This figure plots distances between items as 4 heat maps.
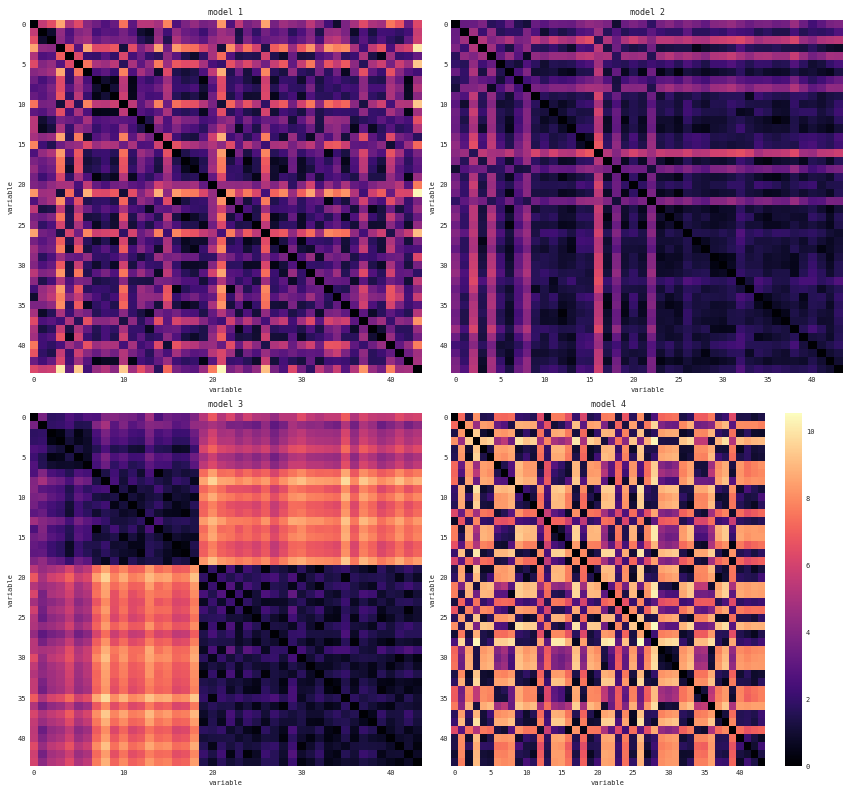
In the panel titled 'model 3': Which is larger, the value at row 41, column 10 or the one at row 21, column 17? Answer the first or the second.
the first
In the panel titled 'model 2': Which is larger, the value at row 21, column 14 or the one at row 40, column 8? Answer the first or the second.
the second
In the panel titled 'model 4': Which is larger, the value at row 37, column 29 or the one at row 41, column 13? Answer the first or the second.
the first
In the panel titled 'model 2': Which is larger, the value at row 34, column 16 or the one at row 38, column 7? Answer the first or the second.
the first
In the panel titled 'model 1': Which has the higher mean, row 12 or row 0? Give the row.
0
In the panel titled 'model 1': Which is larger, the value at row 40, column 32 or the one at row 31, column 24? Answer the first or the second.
the first
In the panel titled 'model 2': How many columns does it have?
44
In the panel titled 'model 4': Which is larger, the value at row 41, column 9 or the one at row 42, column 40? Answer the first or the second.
the first
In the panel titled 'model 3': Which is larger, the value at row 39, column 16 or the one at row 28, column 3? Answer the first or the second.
the first
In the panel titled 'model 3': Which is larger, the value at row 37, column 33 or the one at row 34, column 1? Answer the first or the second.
the second
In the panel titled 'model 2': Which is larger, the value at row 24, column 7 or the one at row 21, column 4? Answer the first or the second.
the second
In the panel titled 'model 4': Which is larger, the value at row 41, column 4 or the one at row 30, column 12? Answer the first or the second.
the second
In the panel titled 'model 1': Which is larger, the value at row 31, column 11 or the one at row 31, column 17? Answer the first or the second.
the first
